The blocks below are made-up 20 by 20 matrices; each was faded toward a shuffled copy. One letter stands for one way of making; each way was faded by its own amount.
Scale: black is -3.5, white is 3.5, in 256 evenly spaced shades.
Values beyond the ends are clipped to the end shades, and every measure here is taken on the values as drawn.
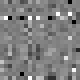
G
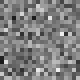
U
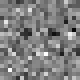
U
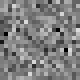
U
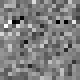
U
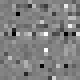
G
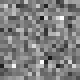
U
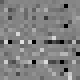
G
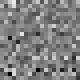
U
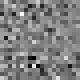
U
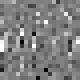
G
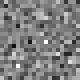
U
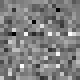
U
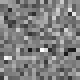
U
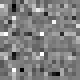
G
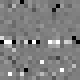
G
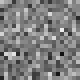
U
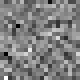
U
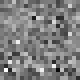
U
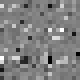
G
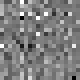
G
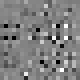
G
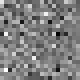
U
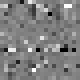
G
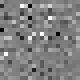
G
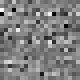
U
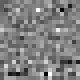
U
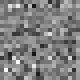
U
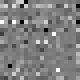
G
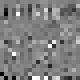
G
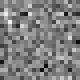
U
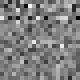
U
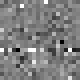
U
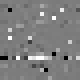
G
